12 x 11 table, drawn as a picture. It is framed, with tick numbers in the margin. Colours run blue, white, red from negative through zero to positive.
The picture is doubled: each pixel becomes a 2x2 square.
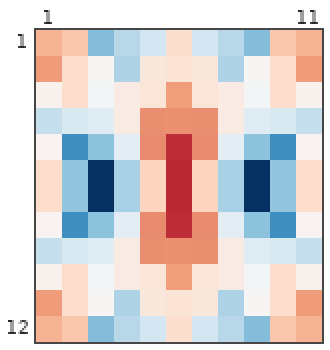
The centre is the ninth with the highest average. Upright stripes repeat 2 times across the table. Its left and right halves mirror each other, and so do its top and bottom. There is no overall slope.
